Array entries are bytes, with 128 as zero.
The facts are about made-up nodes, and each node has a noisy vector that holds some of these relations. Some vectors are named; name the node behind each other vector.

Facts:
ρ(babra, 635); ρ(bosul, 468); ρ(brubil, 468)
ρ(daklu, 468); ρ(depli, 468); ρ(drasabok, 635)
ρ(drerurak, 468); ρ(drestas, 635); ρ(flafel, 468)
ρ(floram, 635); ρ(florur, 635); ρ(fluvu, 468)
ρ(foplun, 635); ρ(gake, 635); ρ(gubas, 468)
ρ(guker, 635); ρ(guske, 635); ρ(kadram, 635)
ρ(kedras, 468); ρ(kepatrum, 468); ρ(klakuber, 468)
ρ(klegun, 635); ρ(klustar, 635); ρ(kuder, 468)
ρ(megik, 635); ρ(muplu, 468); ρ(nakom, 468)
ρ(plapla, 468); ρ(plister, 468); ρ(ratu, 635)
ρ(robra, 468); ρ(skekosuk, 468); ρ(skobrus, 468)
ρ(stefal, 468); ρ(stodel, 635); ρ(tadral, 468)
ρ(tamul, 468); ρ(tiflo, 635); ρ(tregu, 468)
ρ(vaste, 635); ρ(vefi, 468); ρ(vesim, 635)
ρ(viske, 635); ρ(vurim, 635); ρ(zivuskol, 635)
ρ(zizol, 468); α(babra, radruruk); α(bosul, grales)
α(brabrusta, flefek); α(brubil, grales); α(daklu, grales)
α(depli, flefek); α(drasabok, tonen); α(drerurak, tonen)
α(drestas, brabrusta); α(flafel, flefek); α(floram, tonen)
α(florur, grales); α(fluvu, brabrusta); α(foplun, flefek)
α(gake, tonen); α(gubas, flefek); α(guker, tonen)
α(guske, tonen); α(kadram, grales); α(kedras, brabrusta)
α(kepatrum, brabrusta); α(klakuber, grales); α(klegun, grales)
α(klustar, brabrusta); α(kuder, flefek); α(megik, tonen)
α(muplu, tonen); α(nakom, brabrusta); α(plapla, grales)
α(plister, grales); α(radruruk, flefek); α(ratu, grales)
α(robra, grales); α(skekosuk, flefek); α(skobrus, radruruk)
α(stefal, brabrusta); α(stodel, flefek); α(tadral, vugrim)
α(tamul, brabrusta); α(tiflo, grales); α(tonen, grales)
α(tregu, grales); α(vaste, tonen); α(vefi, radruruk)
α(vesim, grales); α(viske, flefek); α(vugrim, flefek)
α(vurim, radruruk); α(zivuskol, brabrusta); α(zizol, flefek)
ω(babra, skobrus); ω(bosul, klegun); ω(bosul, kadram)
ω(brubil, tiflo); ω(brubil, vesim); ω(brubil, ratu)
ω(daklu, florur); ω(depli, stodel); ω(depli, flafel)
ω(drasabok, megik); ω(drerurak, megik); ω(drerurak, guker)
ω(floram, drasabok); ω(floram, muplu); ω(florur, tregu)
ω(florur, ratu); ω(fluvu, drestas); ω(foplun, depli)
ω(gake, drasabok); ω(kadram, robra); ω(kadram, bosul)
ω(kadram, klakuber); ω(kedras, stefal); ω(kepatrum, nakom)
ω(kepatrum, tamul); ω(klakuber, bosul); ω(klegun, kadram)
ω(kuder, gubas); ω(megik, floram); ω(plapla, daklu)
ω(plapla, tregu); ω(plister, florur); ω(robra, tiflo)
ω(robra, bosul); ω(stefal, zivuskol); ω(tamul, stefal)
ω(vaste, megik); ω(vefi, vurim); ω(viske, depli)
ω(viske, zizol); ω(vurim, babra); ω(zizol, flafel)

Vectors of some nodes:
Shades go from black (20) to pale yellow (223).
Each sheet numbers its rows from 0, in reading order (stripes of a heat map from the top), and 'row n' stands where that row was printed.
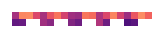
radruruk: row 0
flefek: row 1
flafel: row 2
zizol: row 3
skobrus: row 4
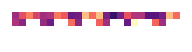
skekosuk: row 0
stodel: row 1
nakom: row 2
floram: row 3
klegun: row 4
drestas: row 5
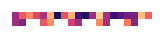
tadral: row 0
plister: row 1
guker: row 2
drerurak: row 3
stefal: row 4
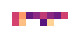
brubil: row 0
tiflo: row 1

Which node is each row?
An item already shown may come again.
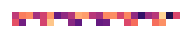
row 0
viske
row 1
brubil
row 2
vefi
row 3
radruruk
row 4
guske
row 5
plapla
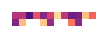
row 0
vesim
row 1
kepatrum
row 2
stefal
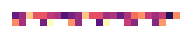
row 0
klustar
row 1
kadram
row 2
tamul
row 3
bosul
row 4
kuder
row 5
ratu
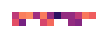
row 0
viske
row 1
guske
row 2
gubas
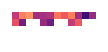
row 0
viske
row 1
stodel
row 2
tonen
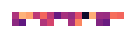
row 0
vefi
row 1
grales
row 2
tregu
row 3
flafel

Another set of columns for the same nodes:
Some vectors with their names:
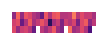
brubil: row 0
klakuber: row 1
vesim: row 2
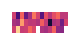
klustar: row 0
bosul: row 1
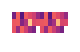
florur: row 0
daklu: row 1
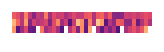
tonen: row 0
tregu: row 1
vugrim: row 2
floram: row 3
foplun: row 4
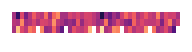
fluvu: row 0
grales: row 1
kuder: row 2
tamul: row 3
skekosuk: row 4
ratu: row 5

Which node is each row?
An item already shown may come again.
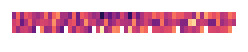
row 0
brubil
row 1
grales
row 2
plister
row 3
stefal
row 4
kepatrum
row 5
flafel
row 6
radruruk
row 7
flafel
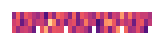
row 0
brubil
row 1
brabrusta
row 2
plapla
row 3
skobrus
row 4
tiflo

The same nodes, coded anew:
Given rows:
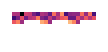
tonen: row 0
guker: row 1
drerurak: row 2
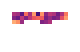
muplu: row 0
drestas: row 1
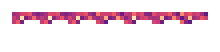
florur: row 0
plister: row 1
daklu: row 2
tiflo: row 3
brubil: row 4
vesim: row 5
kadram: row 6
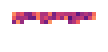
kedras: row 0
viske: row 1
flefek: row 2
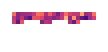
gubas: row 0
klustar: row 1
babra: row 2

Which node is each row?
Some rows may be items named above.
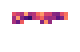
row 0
skobrus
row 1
tamul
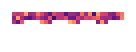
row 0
vefi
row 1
guske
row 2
floram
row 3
tamul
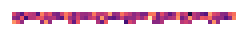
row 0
guske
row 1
kepatrum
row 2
kuder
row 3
vefi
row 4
brabrusta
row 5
fluvu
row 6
grales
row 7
stefal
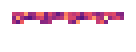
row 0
vefi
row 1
fluvu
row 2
flafel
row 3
plapla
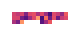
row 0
flafel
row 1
radruruk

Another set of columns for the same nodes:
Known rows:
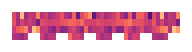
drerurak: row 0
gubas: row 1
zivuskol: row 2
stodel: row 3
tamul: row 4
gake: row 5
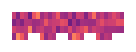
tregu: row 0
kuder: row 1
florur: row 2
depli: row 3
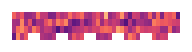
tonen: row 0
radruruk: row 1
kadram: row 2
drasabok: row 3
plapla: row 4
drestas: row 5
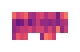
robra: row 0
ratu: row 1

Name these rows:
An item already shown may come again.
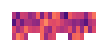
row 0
plapla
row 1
kepatrum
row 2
vesim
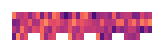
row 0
grales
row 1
kepatrum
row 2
fluvu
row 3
vefi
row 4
radruruk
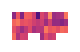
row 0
tamul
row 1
guske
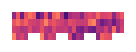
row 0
stefal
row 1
fluvu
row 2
skobrus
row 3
tiflo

